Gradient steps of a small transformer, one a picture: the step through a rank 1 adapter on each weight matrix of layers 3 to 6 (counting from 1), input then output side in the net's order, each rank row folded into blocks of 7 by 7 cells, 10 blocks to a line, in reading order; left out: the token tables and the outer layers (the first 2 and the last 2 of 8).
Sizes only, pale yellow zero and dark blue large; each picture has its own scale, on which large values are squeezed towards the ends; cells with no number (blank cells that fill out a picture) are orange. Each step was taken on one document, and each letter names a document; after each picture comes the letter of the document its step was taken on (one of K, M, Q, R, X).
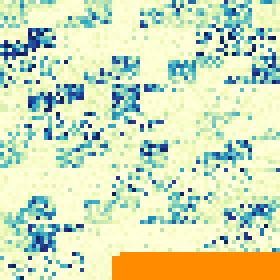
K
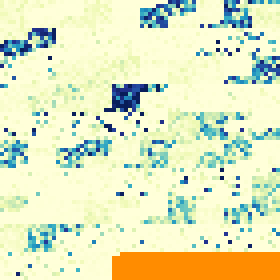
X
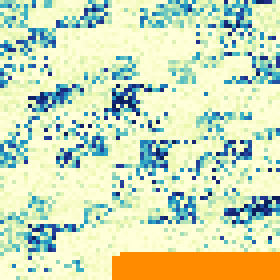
K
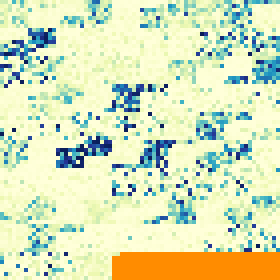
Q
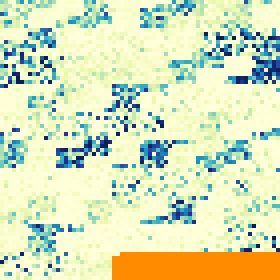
Q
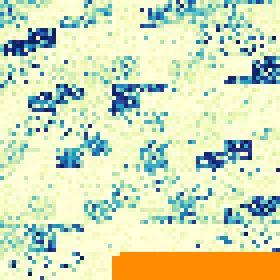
K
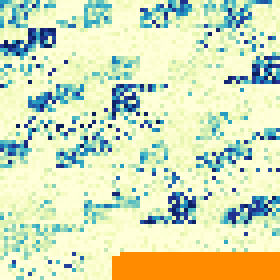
K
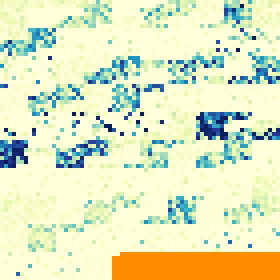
X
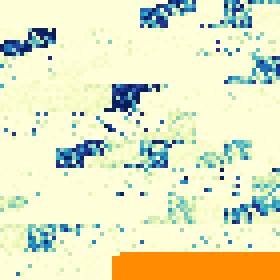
X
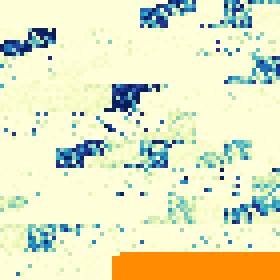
X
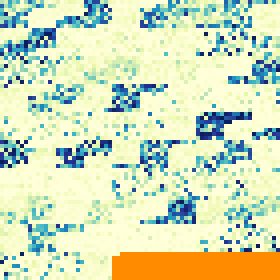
Q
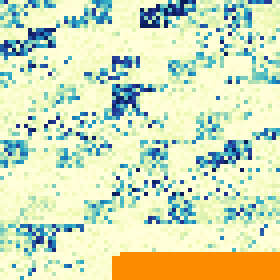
K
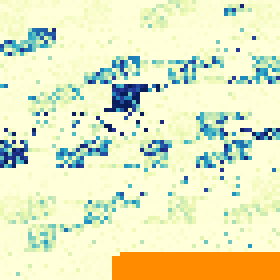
X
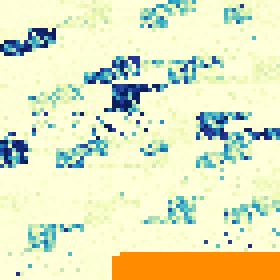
X
